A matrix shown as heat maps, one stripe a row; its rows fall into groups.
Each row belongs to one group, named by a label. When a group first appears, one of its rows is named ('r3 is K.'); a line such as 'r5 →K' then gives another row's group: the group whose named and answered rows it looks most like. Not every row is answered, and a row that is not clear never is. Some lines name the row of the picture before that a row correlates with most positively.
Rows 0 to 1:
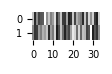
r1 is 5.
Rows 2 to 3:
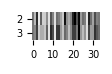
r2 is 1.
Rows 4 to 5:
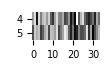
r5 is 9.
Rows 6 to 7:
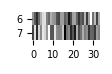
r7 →1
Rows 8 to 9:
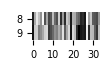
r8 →9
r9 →9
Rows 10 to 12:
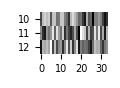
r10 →9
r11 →5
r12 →9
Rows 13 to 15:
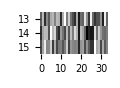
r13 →1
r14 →9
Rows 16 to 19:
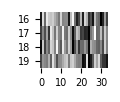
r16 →9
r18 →1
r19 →9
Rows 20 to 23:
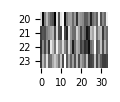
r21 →1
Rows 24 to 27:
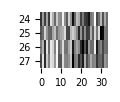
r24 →1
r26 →1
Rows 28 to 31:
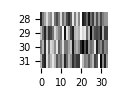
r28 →9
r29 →5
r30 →1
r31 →5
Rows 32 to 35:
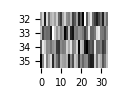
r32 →1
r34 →9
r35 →9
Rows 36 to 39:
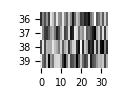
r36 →1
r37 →5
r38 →9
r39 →5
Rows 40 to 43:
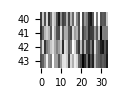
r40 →9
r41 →9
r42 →9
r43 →9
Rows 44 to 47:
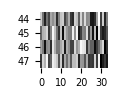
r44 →5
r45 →9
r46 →5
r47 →9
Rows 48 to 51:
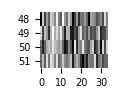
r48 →1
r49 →5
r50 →5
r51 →1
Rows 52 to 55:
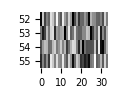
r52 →1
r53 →5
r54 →9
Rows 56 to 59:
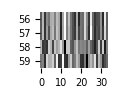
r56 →1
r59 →1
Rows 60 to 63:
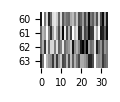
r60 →9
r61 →9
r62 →1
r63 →9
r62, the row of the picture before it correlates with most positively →59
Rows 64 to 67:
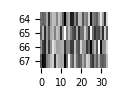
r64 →5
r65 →1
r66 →5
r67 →5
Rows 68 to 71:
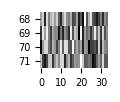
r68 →1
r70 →9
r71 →5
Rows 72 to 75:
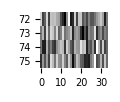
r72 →5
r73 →1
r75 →1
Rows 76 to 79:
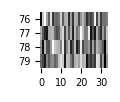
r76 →9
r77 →5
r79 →5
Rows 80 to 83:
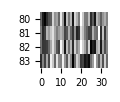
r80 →5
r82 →5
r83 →1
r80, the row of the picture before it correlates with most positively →77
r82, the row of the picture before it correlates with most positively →77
